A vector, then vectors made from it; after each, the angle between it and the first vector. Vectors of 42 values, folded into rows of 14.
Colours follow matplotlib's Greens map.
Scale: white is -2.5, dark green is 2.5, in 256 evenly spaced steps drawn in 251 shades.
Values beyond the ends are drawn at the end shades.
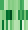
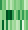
nearly parallel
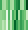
partly opposed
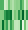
nearly parallel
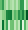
nearly parallel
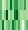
orthogonal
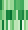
nearly parallel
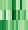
orthogonal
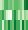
nearly opposite
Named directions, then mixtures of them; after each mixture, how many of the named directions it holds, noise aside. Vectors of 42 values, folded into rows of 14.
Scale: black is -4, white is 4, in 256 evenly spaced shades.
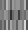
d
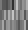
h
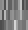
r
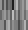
one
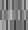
two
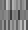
one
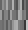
three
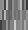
two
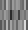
one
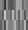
three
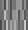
three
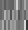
two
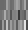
two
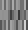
one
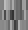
three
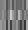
one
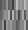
two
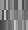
one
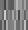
three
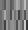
two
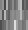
one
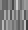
two
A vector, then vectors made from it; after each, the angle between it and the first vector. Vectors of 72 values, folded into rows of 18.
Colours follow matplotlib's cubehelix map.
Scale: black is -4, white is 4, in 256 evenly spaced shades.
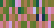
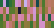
partly aligned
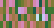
nearly opposite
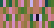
partly aligned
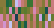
partly aligned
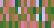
nearly opposite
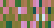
nearly opposite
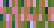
orthogonal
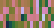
partly opposed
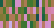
nearly parallel
